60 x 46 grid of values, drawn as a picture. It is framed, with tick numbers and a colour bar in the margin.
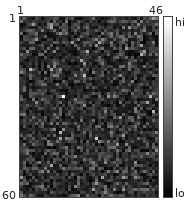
On average the colour sits 20% of the way up the scale. Neither half mirrors the other. No overall slope runs across the table. There are no regular stripes. No seam splits the table. No single row or column stands out from its neighbours. Most values sit low, with a long tail of high ones. The texture is fine-grained noise.
